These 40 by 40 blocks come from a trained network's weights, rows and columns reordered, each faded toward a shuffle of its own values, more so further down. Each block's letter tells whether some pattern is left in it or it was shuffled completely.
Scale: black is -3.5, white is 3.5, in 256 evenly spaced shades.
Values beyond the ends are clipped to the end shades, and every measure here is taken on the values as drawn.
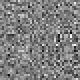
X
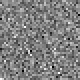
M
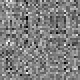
X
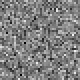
M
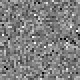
M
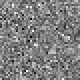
M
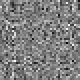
X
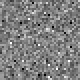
M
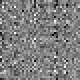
X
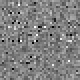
X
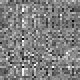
X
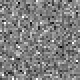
M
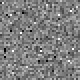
M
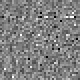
X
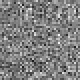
X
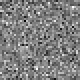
M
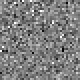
M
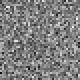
M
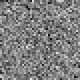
M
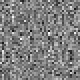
X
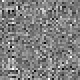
X
